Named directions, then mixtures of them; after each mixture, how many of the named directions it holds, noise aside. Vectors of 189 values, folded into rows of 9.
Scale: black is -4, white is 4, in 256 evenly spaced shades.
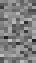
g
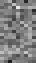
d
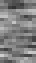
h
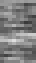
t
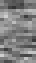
one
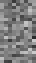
three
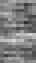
one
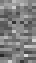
three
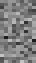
one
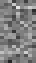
one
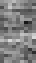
three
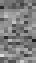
two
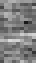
two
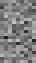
one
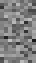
one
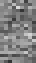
three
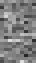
three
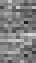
three
